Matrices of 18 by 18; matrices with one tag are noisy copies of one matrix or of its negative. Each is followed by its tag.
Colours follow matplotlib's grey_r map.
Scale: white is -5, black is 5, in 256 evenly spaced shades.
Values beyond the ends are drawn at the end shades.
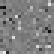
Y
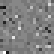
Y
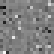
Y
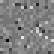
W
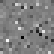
W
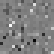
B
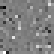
Y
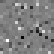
W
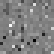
B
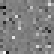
Y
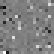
Y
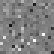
B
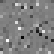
W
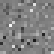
B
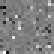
Y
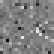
W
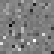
B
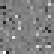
Y
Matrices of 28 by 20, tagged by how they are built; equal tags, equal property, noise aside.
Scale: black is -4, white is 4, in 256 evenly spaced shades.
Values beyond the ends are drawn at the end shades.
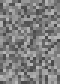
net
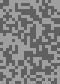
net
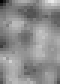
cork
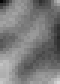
cork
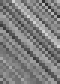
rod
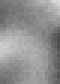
cork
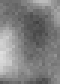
cork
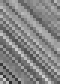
rod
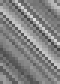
rod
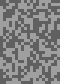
net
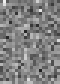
net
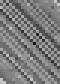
rod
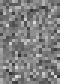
net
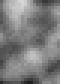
cork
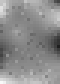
cork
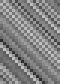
rod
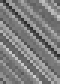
rod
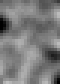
cork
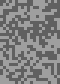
net
